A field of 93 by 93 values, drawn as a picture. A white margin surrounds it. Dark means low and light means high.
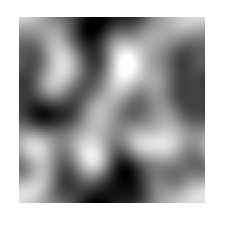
Average level on the scale: 50%. Slope: none. Lone odd cells: none. Grain: smooth.
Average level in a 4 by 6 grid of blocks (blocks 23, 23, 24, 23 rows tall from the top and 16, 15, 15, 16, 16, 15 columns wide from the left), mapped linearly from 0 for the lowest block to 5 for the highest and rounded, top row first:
330443 / 243531 / 335353 / 522034
